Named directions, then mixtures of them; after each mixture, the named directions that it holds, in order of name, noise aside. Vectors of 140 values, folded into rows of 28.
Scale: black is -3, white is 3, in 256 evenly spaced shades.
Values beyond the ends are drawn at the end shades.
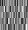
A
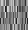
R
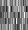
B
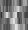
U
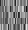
A, B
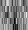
B, R, U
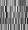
A, B, R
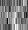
A, B, U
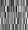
R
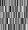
A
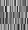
A, B, R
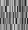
R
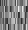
A, B, U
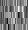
A, B, U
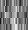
R, U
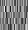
A, R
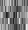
A, U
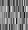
B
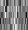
R, U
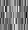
A, R, U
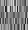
A, B, R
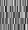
A, B, R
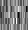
B, U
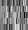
B, U
